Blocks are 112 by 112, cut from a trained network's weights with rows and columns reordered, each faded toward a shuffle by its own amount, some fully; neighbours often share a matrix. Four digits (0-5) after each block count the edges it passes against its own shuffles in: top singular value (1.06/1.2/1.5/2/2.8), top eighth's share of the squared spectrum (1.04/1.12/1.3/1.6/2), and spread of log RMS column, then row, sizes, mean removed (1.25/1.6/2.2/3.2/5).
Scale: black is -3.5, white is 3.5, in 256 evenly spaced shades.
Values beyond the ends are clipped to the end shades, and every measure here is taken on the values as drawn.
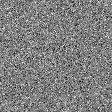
0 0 0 0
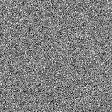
3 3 1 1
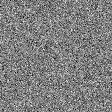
1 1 0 0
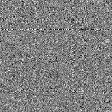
3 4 2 2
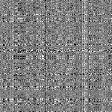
4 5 2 4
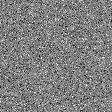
0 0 0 0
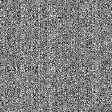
3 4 1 3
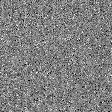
1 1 0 0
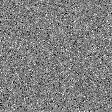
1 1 0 0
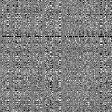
4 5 4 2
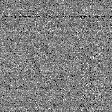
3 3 2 1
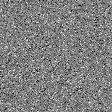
0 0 0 0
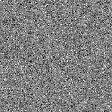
3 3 1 1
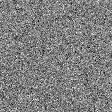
0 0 0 0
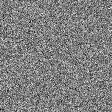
1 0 0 0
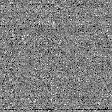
3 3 2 2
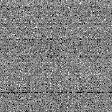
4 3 3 2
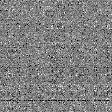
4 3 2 2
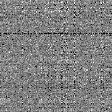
4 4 3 2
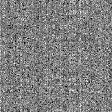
3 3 1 2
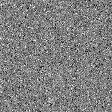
1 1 0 0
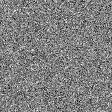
0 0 0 0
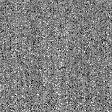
3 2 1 2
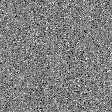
1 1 0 0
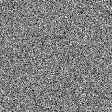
2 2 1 0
